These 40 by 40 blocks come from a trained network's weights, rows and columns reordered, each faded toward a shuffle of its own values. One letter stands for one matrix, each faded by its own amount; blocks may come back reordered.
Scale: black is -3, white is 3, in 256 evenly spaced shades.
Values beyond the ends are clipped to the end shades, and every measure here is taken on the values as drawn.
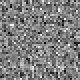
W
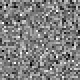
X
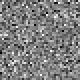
X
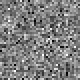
W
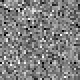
X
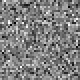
X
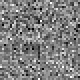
W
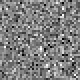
W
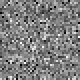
W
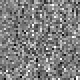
W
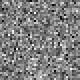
X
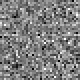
W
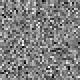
X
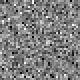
W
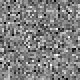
W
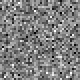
W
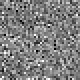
X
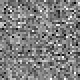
W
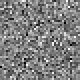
X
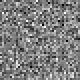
X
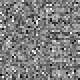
W
